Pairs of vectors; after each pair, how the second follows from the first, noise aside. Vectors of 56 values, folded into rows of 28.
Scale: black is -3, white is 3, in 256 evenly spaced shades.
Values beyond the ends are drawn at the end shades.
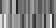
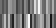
wrapped around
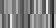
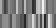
shuffled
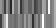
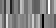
sign-scrambled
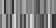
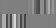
partly zeroed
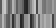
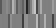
partly zeroed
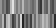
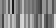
sign-scrambled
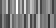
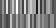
copied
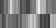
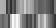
reversed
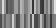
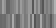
shrunk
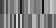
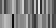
reversed
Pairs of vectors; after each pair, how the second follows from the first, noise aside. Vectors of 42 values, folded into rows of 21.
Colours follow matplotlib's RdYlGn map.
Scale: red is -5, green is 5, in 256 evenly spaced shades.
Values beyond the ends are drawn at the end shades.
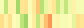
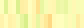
shrunk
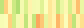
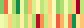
scaled up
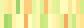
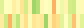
wrapped around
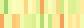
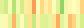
wrapped around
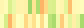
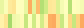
negated
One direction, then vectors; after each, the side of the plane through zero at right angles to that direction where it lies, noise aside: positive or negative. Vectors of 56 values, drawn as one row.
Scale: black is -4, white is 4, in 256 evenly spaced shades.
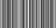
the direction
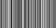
negative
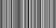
negative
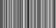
negative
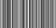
positive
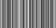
positive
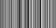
negative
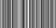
positive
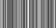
positive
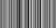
negative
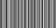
negative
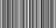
positive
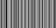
negative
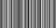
negative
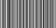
positive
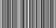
positive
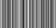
positive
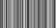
negative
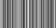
positive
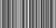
positive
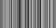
negative
